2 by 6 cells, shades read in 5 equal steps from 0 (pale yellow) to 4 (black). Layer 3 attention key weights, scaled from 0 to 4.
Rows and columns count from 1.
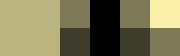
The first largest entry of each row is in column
4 4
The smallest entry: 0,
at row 1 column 6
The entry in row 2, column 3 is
3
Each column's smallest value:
1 1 2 4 2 0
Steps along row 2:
same up up down down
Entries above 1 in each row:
3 4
